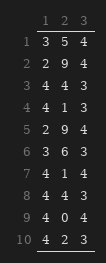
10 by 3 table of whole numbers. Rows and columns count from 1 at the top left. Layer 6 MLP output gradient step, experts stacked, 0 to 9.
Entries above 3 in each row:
2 2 2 1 2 1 2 2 2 1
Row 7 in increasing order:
1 4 4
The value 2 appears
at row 2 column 1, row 5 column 1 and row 10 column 2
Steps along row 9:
down up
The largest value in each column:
4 9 4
